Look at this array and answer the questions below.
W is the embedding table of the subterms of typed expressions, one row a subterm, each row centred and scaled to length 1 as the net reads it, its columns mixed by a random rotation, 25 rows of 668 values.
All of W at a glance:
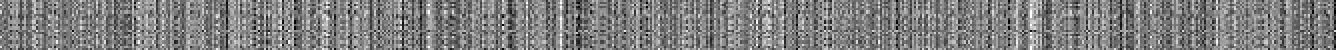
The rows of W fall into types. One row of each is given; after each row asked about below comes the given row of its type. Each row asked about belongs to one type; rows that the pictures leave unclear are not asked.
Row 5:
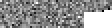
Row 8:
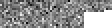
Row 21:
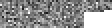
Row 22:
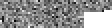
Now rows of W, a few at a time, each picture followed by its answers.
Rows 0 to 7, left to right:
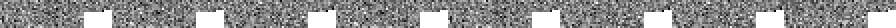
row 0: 22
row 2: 5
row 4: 22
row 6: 5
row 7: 8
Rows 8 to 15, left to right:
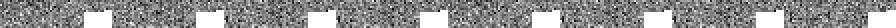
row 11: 22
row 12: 8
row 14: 22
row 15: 21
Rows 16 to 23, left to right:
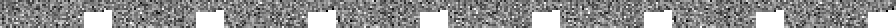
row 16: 8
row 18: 5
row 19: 22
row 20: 21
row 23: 5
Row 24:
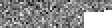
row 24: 8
